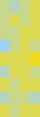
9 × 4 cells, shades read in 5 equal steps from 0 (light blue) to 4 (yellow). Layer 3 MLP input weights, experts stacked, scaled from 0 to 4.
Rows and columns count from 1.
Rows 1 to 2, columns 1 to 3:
2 1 2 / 2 3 2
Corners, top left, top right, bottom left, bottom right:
2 3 3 3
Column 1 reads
2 2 2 0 3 1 3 1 3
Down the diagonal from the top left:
2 3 3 2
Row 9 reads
3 2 3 3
